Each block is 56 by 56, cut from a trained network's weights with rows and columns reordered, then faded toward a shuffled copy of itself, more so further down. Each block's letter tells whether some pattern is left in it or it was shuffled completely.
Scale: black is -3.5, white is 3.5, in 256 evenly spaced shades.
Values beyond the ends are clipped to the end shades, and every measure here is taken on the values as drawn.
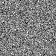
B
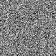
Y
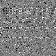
Y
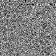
Y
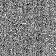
Y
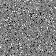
B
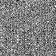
Y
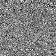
Y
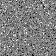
B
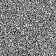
B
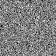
B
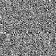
Y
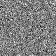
B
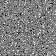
B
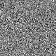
Y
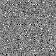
Y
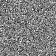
B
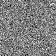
B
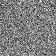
B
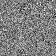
B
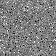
B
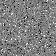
B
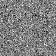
Y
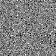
Y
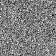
B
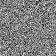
B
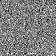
Y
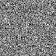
Y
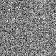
Y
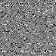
Y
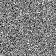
B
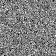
B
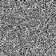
Y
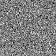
B
